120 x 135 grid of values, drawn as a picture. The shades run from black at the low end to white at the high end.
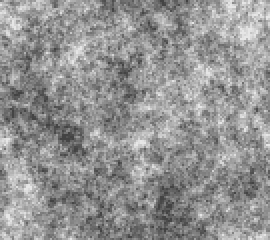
Ninth with the highest average: top right. Stripes: none. Mirror symmetry: none. Odd rows or columns: none.
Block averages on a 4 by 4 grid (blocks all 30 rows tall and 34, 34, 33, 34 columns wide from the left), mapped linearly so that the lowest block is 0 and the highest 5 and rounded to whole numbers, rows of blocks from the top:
3 3 2 5
1 2 4 4
2 2 3 3
4 1 0 2
